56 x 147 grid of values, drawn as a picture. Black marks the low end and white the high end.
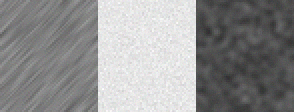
It is made of 1 by 3 panels. Panel 1,1: middling, slanting up to the right, faint in contrast. Panel 1,2: very high, fine-grained, faint in contrast. Panel 1,3: low, blotchy, faint in contrast.
